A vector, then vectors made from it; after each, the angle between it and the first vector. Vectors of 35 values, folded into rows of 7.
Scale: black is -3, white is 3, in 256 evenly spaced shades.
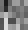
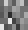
partly opposed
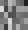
orthogonal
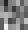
nearly parallel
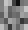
partly opposed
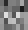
orthogonal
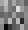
partly opposed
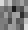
orthogonal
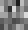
orthogonal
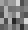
orthogonal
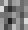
orthogonal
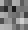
partly aligned
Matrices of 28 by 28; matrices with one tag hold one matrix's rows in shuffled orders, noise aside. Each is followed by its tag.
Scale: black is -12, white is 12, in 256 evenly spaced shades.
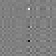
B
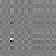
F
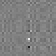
B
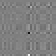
B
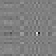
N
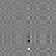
B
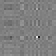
N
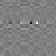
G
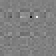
G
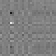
F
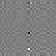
B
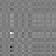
F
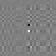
B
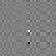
B
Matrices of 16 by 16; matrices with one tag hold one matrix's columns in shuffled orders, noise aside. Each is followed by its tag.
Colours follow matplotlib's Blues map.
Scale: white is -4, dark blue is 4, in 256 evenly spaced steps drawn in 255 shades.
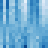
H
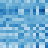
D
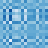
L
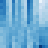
H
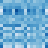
D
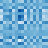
L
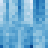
H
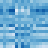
D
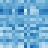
D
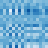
D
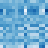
D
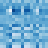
D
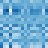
D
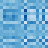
L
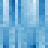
H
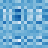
L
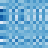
L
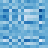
L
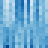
H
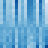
H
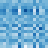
D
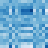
D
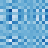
L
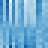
H
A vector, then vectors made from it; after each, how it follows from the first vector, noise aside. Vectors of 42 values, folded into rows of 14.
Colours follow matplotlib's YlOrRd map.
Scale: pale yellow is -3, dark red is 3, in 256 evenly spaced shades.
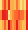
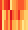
wrapped around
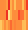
partly zeroed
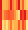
reversed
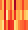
wrapped around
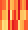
wrapped around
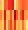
wrapped around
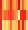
reversed
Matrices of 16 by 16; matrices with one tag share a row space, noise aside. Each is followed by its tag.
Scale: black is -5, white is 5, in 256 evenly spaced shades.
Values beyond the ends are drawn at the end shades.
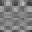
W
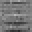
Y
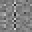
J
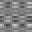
W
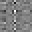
J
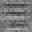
Y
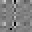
J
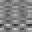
W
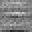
Y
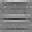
Y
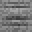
Y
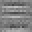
Y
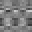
W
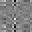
J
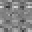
W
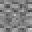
W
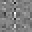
J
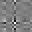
J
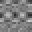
W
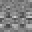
W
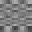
W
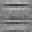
Y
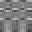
W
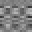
W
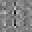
J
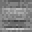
Y
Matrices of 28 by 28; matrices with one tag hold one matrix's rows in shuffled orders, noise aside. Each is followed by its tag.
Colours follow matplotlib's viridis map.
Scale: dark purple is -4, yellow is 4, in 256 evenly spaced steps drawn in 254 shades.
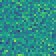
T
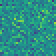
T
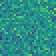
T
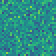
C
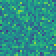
T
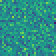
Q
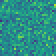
T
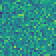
T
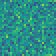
C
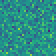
C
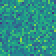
T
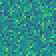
C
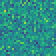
Q
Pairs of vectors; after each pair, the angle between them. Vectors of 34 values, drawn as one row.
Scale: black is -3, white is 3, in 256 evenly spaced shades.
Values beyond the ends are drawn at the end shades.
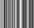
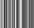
nearly parallel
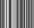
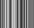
nearly parallel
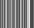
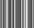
orthogonal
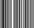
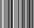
partly opposed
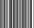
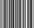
partly aligned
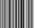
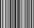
orthogonal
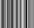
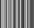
nearly opposite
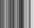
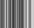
nearly parallel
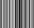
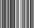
nearly opposite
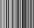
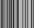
orthogonal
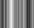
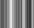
nearly parallel
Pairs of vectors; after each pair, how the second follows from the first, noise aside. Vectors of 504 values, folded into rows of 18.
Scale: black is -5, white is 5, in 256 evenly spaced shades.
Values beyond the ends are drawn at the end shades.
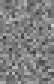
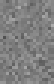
shrunk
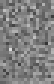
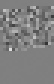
partly zeroed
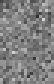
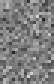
negated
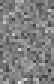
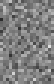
shuffled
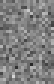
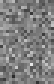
negated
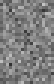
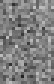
shuffled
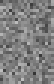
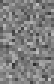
shuffled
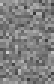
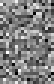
scaled up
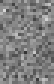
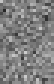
negated
